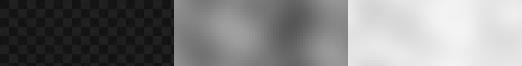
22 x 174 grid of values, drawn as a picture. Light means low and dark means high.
It is made of 1 by 3 panels. Panel 1,1: very high, checkered, faint in contrast. Panel 1,2: middling, smooth. Panel 1,3: very low, smooth, faint in contrast.
